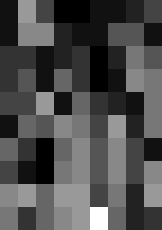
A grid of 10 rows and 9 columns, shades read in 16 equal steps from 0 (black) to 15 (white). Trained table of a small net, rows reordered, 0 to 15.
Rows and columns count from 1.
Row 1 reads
1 9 4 0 0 1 1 2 4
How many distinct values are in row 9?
6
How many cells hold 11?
0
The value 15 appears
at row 10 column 6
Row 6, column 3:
5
